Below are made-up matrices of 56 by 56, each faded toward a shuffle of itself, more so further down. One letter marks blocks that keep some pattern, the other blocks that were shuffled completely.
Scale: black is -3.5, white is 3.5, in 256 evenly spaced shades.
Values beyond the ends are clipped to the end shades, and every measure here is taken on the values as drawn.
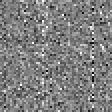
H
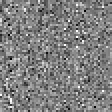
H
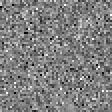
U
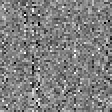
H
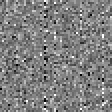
H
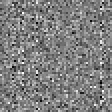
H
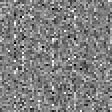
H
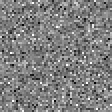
U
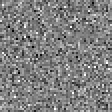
U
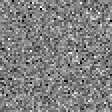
U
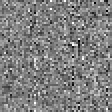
H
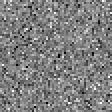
U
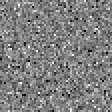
U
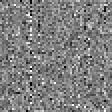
H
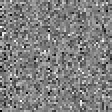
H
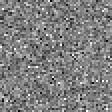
U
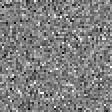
U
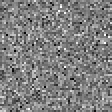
U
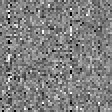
H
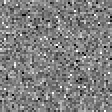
U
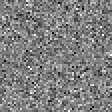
U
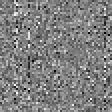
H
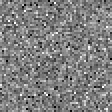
U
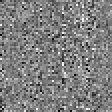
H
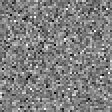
U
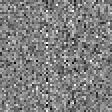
H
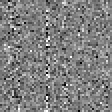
H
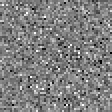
U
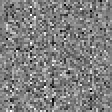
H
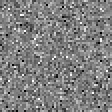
U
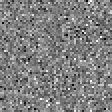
U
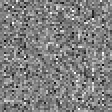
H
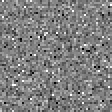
U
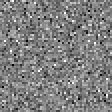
U
